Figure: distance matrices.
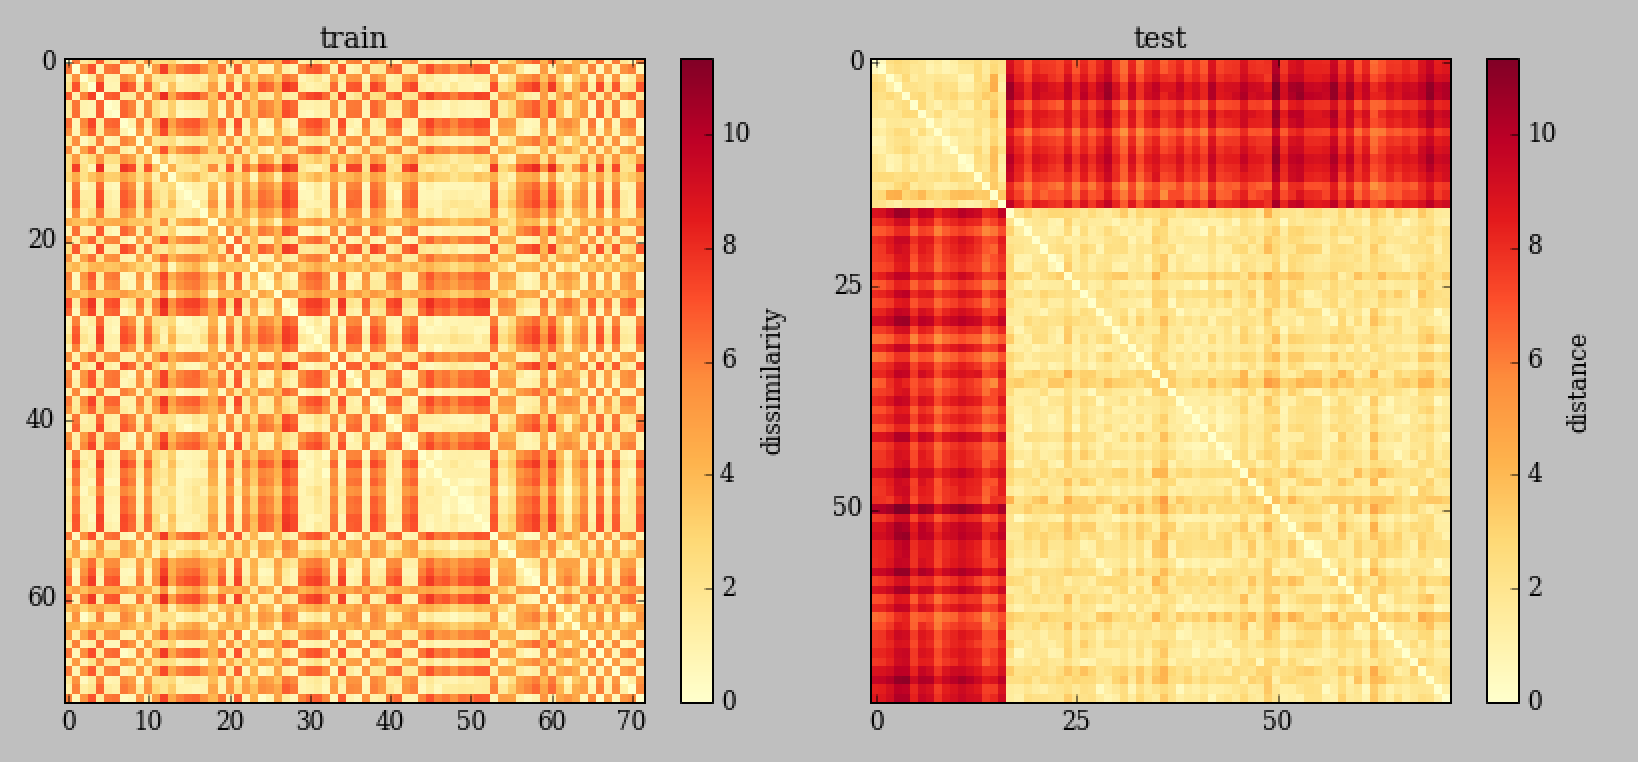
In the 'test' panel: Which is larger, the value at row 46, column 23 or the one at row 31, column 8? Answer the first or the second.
the second
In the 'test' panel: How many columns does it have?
72
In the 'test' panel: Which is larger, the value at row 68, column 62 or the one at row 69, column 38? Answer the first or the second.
the first
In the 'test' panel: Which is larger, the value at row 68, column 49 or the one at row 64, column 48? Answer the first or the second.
the first
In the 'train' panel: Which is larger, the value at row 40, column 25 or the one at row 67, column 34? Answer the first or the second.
the first
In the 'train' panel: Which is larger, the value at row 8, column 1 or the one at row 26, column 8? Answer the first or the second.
the second
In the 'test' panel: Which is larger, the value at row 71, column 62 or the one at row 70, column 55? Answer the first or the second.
the first
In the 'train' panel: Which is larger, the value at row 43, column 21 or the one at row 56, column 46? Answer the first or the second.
the first
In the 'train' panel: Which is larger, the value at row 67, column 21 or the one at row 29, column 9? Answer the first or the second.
the first
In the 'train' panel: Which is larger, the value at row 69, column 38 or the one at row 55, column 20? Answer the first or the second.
the first
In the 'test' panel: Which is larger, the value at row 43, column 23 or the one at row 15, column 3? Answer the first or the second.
the second
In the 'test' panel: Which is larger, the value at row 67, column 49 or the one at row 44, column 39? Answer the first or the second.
the first
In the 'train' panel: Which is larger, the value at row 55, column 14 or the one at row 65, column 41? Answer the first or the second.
the first
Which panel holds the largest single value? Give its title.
test
